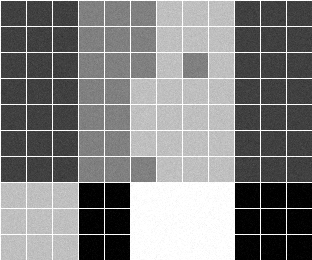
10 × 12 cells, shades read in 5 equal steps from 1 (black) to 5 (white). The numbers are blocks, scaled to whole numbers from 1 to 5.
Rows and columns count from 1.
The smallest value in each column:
2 2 2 1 1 3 4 3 4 1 1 1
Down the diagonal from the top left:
2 2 2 3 3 4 4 5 5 1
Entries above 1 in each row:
12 12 12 12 12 12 12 7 7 7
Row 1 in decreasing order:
4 4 4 3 3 3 2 2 2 2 2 2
